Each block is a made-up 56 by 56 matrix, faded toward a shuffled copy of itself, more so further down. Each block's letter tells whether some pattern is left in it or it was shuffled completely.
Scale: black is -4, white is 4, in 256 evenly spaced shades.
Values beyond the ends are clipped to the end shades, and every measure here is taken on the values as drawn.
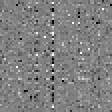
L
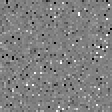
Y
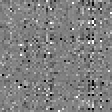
L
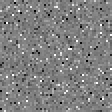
Y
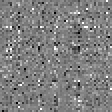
L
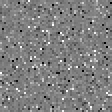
Y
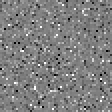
Y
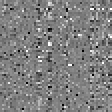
L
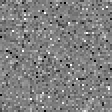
Y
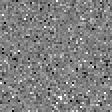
Y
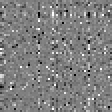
L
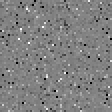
Y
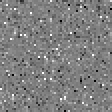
Y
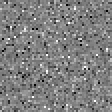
Y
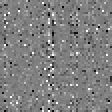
L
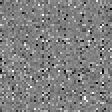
L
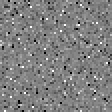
Y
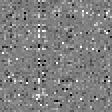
L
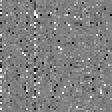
L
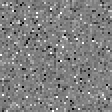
Y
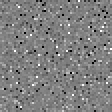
Y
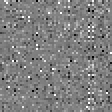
L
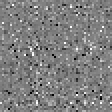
L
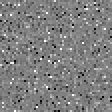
Y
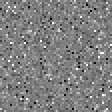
Y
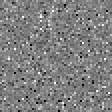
Y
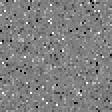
Y
